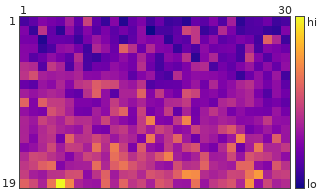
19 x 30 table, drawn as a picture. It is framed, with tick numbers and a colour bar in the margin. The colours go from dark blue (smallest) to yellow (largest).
No regular stripes run through it. The middle right is the smoothest part. No row or column stands out. The grain is fine, like static. Values rise toward the bottom.
